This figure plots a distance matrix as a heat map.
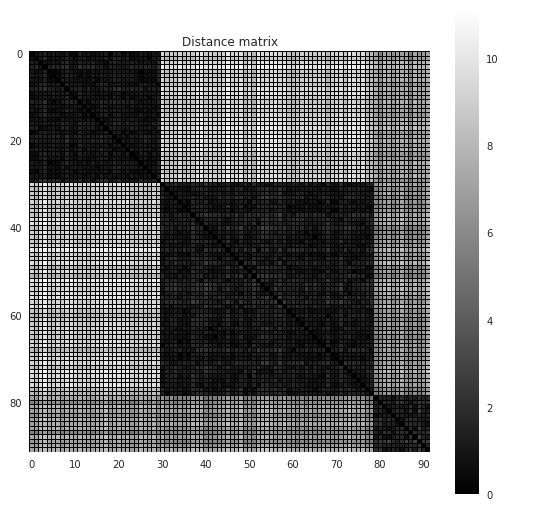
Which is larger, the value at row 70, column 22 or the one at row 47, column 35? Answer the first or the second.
the first
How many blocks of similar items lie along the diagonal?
3
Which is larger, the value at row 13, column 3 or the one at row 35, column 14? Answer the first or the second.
the second
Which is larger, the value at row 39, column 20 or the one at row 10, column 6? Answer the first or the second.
the first
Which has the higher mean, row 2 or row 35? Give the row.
2
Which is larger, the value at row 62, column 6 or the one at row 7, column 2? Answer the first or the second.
the first
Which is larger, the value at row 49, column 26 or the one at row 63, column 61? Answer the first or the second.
the first
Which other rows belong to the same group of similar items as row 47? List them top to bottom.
30, 31, 32, 33, 34, 35, 36, 37, 38, 39, 40, 41, 42, 43, 44, 45, 46, 48, 49, 50, 51, 52, 53, 54, 55, 56, 57, 58, 59, 60, 61, 62, 63, 64, 65, 66, 67, 68, 69, 70, 71, 72, 73, 74, 75, 76, 77, 78
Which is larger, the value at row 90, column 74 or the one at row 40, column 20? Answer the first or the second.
the second
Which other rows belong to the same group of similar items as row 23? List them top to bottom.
0, 1, 2, 3, 4, 5, 6, 7, 8, 9, 10, 11, 12, 13, 14, 15, 16, 17, 18, 19, 20, 21, 22, 24, 25, 26, 27, 28, 29
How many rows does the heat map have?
92
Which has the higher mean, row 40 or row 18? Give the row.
18
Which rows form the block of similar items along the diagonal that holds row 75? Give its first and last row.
30 to 78
